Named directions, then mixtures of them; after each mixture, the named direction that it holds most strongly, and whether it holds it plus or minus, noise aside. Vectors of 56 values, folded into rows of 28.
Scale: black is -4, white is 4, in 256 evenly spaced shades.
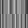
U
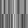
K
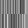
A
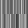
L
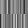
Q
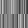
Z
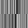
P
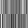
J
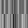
K, minus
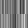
K, minus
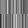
Q, plus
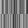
K, minus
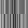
K, minus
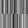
K, minus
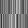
J, minus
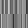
U, plus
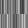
A, plus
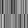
Z, minus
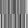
U, minus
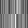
P, minus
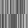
A, plus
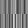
Q, plus
